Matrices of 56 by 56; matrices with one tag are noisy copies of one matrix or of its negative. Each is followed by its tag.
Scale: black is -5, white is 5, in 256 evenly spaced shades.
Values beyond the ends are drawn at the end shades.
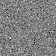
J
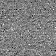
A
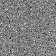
J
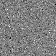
J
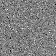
J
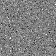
J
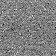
A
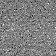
A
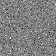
J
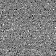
A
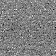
A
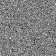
J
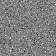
J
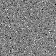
J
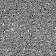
A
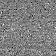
A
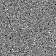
J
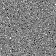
J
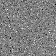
J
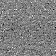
A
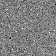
J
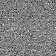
A
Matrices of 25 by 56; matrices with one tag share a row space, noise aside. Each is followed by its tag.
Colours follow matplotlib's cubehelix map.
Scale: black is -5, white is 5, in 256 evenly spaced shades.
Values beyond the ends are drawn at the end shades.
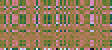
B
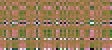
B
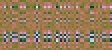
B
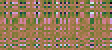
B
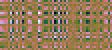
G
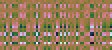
B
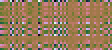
G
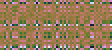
B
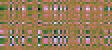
G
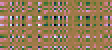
G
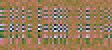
G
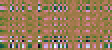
G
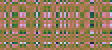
B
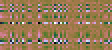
G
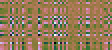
G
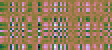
G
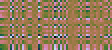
G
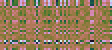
B
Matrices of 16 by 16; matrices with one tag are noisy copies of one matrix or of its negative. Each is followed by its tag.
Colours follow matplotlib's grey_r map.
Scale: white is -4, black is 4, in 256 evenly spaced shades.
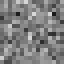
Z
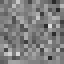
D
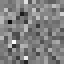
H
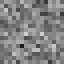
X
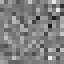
D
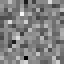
H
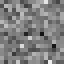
X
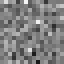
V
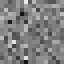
H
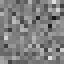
D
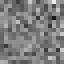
D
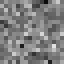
X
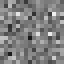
Z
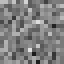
V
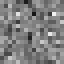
Z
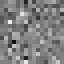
H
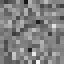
V
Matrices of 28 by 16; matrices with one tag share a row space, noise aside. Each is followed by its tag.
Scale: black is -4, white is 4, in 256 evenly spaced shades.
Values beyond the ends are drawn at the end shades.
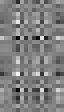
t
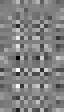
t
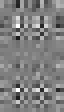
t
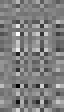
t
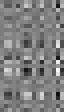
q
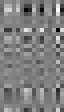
q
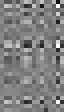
q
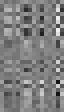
q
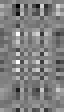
t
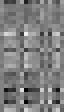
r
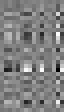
q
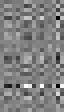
q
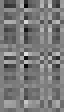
r
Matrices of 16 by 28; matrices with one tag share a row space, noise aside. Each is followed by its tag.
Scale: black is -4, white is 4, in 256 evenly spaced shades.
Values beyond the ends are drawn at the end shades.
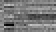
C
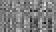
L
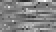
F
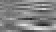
F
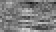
F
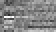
C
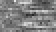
F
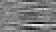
F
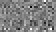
L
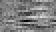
F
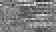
F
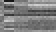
C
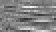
F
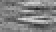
F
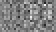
L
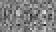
L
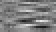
F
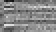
C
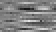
F
